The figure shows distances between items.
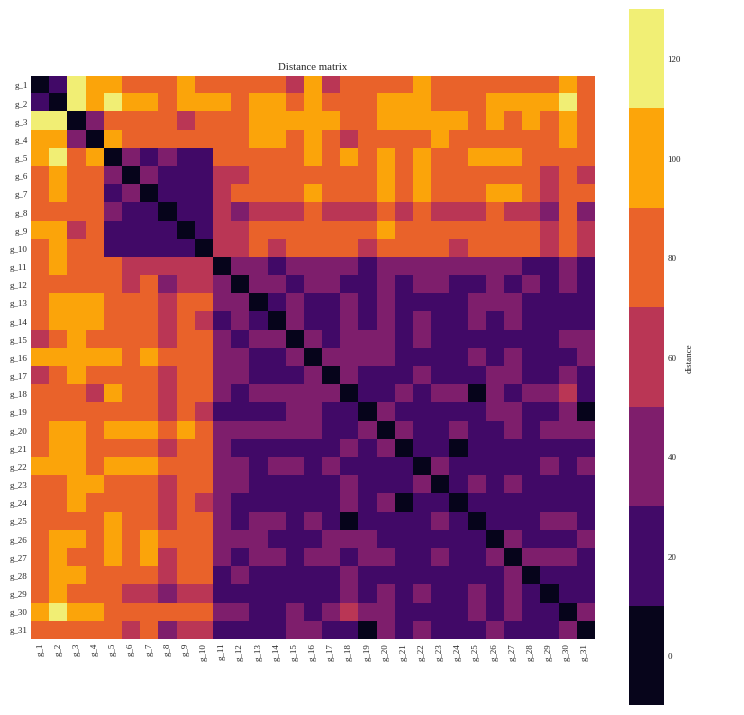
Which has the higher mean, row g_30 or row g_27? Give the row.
g_30
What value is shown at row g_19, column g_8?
60
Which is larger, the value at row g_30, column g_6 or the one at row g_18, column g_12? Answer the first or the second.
the first
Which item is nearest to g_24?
g_21
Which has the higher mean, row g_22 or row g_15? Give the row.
g_22
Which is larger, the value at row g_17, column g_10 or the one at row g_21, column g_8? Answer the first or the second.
the first
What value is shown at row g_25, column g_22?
20
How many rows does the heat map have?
31
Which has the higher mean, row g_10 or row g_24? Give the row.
g_10
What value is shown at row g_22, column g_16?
20
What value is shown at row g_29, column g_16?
20
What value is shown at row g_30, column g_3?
100
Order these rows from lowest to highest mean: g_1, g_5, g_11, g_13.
g_13, g_11, g_5, g_1
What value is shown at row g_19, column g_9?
80
